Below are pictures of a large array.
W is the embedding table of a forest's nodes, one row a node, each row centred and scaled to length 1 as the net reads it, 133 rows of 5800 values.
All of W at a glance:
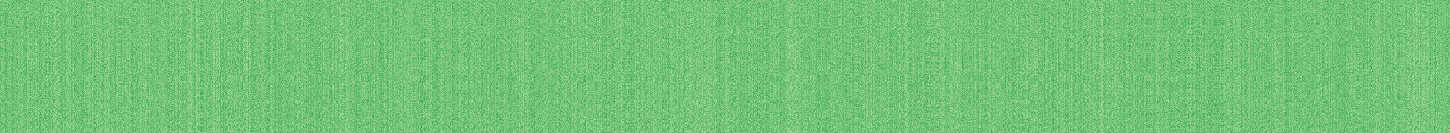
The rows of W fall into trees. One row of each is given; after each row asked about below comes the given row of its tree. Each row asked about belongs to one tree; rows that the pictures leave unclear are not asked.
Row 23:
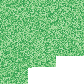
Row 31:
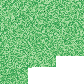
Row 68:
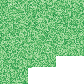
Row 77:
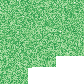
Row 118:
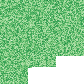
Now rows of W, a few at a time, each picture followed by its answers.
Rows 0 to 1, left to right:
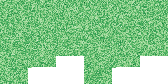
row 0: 68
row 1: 31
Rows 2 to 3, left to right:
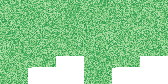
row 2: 77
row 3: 23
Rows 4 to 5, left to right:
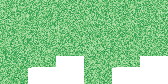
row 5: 118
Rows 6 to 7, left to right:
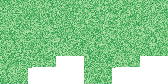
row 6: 77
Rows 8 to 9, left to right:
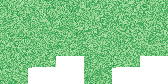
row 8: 77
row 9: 31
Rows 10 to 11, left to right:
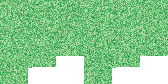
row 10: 77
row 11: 23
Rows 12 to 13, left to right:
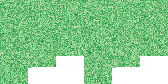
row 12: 68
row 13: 23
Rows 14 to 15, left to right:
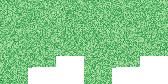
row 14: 77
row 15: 77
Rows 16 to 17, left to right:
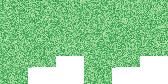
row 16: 118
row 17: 68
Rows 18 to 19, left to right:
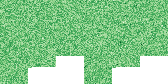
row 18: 23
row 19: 31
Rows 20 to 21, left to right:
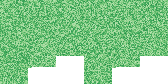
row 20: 23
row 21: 77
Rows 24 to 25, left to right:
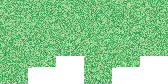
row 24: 23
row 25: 77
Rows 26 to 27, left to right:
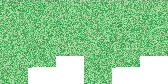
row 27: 68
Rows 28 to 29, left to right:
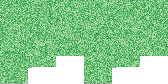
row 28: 23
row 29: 77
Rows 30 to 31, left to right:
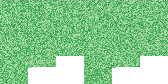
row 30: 118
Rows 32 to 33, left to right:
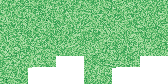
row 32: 118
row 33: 77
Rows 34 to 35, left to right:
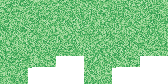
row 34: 23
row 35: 77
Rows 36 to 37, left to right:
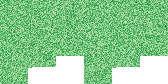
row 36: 77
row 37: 31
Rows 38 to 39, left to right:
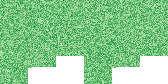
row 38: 68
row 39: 23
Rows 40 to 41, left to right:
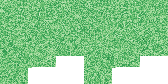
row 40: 23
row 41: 23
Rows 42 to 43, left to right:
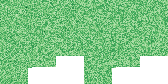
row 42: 77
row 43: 118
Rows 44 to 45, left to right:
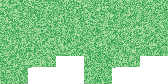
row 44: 118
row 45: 23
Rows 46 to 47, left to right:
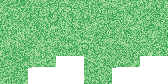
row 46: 23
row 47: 77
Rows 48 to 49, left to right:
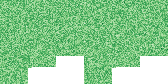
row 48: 23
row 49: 118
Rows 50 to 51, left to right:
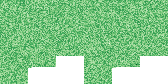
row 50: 23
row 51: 118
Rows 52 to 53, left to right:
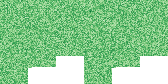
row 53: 118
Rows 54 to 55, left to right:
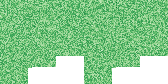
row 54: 77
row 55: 118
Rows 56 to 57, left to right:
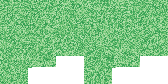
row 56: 77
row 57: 23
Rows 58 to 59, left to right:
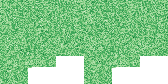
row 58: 118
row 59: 118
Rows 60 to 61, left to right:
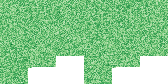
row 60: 23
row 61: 118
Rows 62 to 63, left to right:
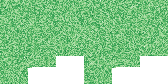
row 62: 118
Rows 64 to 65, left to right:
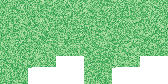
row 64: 68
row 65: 23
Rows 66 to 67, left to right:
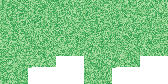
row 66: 118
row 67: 68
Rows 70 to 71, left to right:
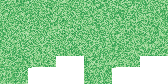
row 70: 23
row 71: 118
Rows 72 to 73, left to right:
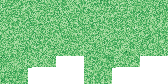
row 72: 31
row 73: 23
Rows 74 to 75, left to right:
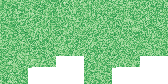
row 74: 118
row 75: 77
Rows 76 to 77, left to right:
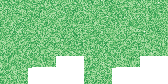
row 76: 77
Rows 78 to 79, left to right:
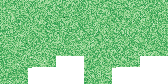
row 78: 31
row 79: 77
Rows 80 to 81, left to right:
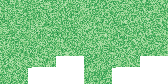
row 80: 77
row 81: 31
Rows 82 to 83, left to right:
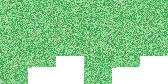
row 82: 118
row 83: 23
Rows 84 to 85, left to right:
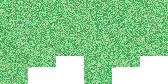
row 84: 23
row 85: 118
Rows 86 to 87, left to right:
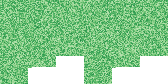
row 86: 118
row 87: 23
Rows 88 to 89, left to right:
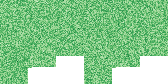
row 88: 23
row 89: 118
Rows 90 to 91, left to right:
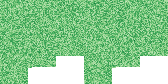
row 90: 77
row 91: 118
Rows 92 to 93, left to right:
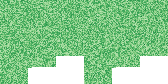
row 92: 77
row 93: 118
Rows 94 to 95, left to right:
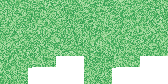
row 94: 77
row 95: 23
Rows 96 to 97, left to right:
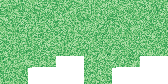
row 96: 118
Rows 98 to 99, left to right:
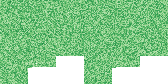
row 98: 118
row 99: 77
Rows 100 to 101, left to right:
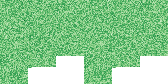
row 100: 31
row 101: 31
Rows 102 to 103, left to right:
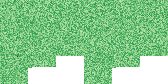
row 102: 31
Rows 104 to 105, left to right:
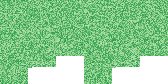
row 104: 77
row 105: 23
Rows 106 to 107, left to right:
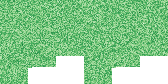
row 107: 118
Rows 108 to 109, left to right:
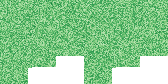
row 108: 77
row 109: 23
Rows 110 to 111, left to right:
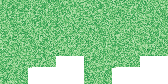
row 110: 118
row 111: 118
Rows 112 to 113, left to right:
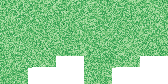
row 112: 31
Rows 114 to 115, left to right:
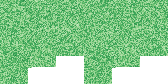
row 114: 23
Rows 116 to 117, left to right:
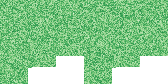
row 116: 68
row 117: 23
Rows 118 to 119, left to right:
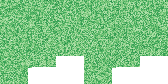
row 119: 77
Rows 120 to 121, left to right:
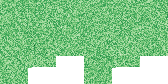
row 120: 118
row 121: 23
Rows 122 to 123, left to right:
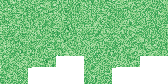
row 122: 77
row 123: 77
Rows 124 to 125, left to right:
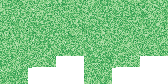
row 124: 31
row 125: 23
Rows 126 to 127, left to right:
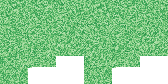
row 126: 118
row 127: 118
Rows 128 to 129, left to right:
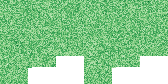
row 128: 77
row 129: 118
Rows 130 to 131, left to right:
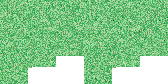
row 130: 77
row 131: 77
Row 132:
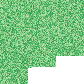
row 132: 23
